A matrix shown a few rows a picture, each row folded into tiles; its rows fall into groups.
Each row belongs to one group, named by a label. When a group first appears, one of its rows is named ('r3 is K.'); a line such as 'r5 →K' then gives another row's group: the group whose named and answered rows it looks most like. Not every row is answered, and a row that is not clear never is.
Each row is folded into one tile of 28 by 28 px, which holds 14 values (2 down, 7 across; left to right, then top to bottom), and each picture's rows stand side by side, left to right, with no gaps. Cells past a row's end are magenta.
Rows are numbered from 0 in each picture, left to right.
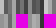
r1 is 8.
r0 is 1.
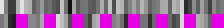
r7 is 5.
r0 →8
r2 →5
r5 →8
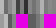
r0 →1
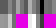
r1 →5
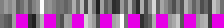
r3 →5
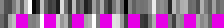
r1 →1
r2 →5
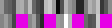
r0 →8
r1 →8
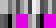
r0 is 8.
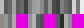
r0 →1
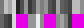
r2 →8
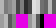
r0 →1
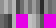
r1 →5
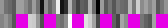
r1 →5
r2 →1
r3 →5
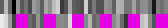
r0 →5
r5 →5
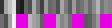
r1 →5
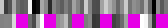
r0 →1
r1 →1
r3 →8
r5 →5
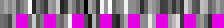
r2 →1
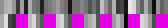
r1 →5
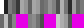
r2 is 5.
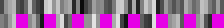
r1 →8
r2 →1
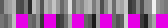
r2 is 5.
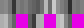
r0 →5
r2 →5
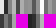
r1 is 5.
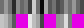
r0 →5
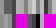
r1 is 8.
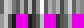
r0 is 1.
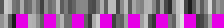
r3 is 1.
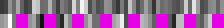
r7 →1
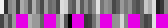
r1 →5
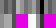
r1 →5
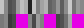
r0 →8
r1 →5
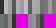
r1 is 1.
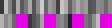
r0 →5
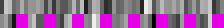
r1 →1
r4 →1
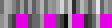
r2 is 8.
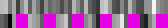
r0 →8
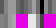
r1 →5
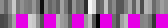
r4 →1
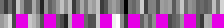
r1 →5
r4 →5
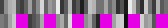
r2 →1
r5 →5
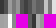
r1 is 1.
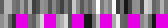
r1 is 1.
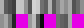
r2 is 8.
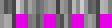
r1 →8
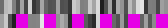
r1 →1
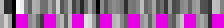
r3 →5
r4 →5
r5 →1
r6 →1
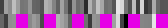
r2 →5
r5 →1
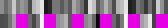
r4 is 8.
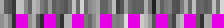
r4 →1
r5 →5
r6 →1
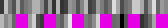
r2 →1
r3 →1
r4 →8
